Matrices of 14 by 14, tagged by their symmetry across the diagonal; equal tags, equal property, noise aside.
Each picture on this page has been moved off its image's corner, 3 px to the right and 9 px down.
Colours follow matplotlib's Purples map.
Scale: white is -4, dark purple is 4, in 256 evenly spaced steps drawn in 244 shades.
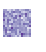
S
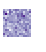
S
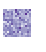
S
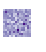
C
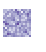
C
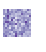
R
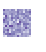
R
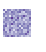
C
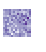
S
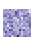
R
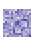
C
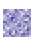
C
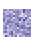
R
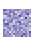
R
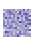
R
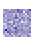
S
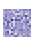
S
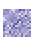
C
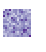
C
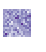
S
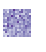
R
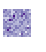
C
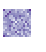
C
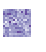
R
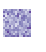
R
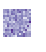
S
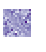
S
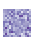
S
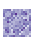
C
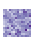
R
